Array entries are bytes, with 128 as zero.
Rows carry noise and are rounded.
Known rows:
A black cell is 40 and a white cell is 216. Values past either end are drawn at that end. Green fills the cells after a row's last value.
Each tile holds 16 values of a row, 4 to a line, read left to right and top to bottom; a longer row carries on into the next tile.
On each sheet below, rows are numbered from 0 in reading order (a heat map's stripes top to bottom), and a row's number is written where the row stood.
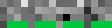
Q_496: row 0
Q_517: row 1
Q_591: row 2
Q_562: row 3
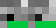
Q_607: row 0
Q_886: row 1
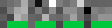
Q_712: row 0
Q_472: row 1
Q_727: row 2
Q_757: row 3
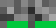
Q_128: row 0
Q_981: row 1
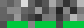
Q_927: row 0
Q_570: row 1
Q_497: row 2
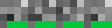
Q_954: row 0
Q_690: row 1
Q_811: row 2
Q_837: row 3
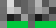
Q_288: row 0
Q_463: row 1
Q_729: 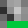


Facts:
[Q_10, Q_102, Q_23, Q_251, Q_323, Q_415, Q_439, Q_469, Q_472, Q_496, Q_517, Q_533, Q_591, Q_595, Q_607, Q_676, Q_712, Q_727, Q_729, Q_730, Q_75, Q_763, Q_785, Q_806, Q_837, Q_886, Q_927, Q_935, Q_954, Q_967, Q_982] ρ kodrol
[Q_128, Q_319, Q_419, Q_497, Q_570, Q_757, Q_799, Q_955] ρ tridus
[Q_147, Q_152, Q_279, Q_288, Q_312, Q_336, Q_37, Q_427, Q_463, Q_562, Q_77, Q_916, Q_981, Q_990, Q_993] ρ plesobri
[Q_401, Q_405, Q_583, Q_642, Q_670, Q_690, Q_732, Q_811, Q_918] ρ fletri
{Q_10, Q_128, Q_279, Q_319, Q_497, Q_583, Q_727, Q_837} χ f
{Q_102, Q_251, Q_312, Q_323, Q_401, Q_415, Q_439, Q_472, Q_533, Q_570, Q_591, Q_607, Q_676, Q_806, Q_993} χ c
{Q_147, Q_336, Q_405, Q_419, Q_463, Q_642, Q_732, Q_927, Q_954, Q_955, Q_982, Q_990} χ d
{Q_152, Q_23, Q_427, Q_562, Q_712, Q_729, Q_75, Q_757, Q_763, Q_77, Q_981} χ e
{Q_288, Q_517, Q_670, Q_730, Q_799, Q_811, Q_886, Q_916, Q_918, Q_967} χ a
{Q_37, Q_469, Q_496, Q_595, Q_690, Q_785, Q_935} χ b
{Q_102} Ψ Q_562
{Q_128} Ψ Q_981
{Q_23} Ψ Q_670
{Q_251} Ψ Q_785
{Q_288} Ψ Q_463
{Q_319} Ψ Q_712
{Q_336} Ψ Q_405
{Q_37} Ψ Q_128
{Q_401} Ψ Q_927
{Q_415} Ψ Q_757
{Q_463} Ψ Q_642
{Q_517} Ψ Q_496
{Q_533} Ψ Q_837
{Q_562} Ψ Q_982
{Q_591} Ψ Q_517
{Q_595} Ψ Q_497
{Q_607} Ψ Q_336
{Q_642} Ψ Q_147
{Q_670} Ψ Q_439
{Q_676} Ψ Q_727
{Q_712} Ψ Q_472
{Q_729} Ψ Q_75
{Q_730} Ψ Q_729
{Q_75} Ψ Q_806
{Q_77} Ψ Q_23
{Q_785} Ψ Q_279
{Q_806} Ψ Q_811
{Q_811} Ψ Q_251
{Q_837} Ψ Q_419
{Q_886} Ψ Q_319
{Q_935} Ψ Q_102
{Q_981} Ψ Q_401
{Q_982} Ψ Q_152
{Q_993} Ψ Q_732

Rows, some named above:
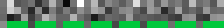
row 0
Q_288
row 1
Q_497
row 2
Q_472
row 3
Q_463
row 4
Q_927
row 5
Q_147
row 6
Q_690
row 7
Q_583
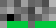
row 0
Q_993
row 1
Q_811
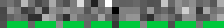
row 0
Q_732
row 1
Q_319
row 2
Q_806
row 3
Q_439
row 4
Q_757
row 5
Q_401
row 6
Q_763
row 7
Q_918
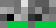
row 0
Q_595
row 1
Q_955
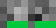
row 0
Q_23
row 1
Q_955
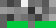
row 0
Q_251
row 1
Q_916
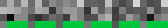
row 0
Q_935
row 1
Q_642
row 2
Q_10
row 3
Q_670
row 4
Q_405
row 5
Q_312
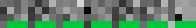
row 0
Q_799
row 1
Q_419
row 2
Q_469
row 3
Q_152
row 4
Q_419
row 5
Q_811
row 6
Q_730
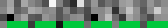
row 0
Q_37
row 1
Q_785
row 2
Q_279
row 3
Q_77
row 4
Q_729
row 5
Q_763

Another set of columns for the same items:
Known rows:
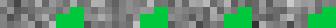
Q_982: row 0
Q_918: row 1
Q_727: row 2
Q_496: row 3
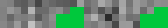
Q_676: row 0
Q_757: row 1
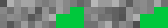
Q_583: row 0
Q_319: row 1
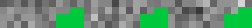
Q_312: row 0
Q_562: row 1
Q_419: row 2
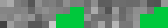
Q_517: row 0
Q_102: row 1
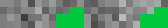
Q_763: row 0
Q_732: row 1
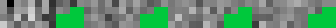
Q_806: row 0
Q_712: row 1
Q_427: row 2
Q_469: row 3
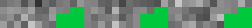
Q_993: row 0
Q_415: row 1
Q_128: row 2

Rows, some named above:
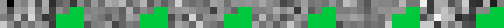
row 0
Q_806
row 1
Q_727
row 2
Q_37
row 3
Q_77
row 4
Q_670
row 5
Q_730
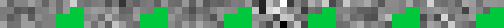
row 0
Q_955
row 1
Q_993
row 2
Q_570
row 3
Q_279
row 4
Q_128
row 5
Q_37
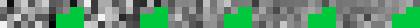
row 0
Q_729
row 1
Q_730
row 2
Q_152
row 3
Q_401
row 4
Q_642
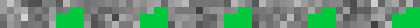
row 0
Q_288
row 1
Q_642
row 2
Q_799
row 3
Q_690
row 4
Q_927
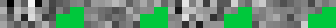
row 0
Q_251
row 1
Q_497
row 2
Q_811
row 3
Q_886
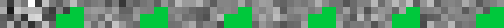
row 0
Q_785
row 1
Q_993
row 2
Q_319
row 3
Q_916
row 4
Q_147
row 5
Q_595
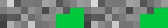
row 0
Q_935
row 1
Q_935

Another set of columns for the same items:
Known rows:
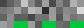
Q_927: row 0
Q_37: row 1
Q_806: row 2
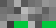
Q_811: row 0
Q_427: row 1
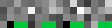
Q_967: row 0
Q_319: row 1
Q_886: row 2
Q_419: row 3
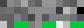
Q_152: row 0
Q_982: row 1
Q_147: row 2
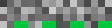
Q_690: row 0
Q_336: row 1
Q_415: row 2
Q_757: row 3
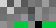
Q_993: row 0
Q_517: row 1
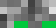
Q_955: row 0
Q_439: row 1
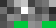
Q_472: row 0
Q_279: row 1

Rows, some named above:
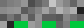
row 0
Q_763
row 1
Q_927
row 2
Q_128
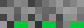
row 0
Q_469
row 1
Q_785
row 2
Q_570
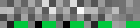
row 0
Q_935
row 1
Q_730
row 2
Q_730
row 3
Q_935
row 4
Q_583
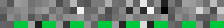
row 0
Q_251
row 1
Q_763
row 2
Q_670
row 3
Q_727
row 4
Q_916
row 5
Q_288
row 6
Q_251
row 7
Q_77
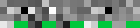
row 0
Q_642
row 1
Q_595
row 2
Q_799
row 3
Q_642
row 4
Q_401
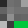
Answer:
Q_496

